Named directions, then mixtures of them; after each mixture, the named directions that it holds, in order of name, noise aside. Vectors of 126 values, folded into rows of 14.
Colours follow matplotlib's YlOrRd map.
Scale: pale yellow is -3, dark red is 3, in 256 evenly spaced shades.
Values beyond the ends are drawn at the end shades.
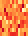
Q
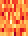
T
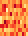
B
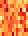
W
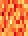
B, T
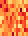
W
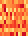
B, Q, T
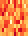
B, T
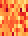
W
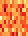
B, Q, W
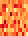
B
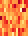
Q, W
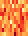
Q, T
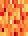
B, Q, T
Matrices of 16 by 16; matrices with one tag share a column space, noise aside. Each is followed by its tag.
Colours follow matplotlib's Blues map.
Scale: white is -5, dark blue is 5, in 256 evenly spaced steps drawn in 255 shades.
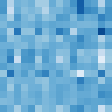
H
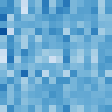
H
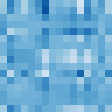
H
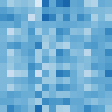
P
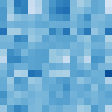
H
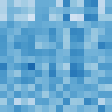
P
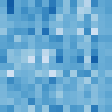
H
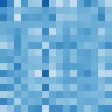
P
